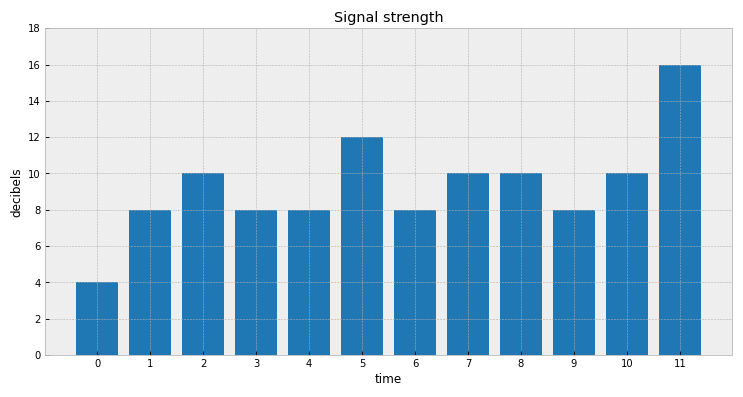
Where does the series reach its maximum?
11
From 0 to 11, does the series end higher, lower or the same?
higher
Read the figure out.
Title: Signal strength
x-axis: time, ticks 0 1 2 3 4 5 6 7 8 9 10 11
y-axis: decibels, ticks 0 2 4 6 8 10 12 14 16 18
Values:
4 8 10 8 8 12 8 10 10 8 10 16
